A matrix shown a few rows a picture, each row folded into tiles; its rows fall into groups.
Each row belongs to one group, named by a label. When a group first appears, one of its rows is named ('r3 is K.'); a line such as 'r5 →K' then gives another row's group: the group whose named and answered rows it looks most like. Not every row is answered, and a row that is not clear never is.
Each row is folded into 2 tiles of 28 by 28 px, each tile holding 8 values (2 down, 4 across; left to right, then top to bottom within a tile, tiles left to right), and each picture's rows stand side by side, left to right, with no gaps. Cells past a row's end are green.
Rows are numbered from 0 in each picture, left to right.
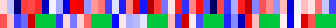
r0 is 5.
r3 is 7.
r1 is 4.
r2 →4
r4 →4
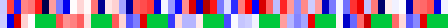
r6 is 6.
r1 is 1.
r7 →5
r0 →7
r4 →4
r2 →5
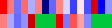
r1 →1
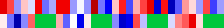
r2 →7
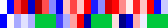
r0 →4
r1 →7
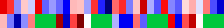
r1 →1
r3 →1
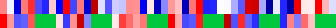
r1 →1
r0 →5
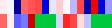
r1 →1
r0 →5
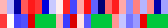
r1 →7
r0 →5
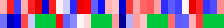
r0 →7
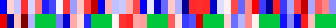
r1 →7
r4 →7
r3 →5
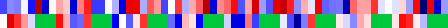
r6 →4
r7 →1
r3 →7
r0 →1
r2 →4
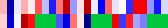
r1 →7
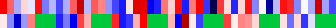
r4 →1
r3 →7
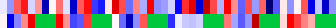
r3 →4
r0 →6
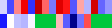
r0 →4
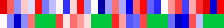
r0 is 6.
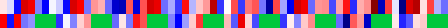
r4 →7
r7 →4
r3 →4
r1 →4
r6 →7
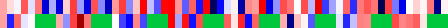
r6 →7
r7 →1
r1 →1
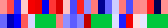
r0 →7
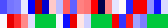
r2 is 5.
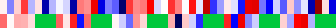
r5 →1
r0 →1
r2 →4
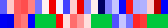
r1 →1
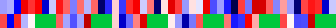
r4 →4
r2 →6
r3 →6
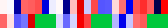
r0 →5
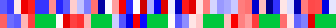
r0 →5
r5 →5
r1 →1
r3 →4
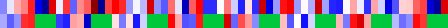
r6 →1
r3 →5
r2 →6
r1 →7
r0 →7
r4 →1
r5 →6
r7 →7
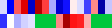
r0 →4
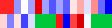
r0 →6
